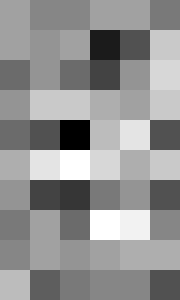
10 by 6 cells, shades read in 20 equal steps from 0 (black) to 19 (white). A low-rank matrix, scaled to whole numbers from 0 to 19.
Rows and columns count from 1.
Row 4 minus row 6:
-2 -2 -4 -3 -1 0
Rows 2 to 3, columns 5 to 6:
6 15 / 11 16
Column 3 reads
10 12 8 15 0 19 4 8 11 9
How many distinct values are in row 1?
3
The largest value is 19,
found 2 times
